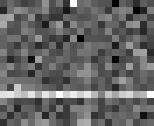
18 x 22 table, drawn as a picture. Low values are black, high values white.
Odd lines: row 14. Histogram: skewed, a long tail of high values. Calmest part: centre.
